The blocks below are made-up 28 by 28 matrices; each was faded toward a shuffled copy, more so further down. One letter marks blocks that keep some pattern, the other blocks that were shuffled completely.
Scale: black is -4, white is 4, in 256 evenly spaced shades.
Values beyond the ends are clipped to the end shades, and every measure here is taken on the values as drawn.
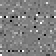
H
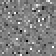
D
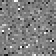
D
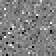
D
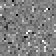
D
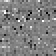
H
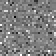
H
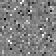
D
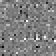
H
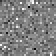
D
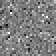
D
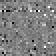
H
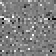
H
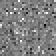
H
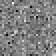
H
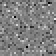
D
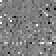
H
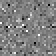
H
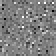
D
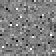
D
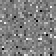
H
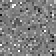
D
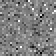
D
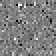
H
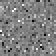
D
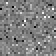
D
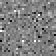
H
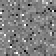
D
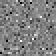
H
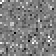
D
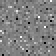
D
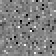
D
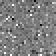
D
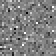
D
